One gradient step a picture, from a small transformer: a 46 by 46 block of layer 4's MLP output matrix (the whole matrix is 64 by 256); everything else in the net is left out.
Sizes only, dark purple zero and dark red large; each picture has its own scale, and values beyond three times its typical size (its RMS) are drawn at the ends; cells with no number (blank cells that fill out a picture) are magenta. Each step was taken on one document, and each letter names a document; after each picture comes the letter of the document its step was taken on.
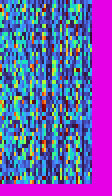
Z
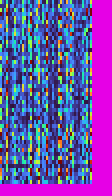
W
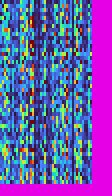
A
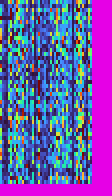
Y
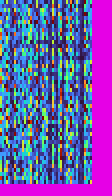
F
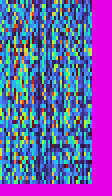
Z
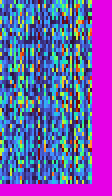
Y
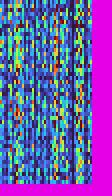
Y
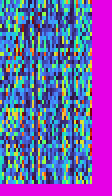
Y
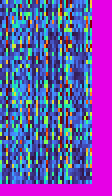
W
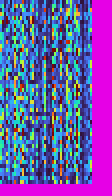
Z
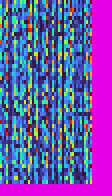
W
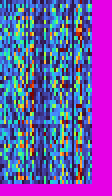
A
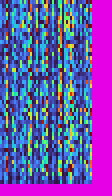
W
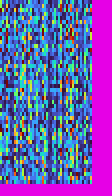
F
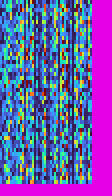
A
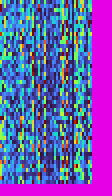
A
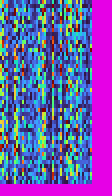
Z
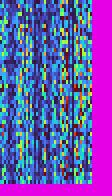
A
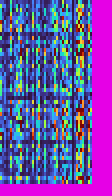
Y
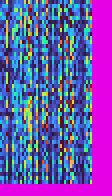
W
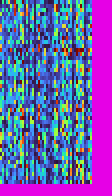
Y
